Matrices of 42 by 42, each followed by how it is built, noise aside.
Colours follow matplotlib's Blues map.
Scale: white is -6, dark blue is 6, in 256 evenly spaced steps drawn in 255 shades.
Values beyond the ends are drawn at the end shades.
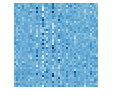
uneven columns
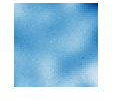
smooth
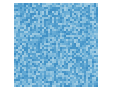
noise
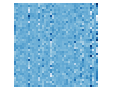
uneven columns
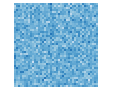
noise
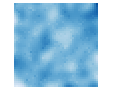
smooth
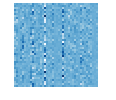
uneven columns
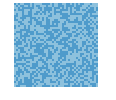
noise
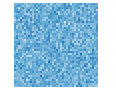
noise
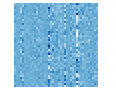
uneven columns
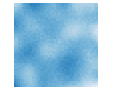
smooth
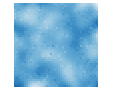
smooth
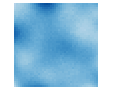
smooth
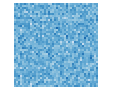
noise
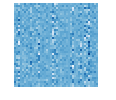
uneven columns
